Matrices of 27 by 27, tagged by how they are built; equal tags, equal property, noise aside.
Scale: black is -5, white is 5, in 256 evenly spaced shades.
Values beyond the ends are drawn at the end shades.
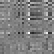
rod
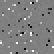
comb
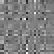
rod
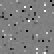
comb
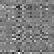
rod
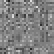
rod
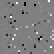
comb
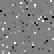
comb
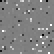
comb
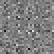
rod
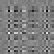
rod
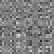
rod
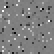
comb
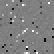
comb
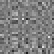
rod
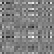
rod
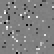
comb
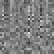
rod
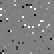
comb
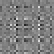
rod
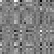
rod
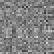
rod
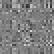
rod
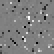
comb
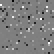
comb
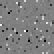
comb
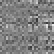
rod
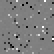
comb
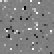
comb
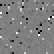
comb
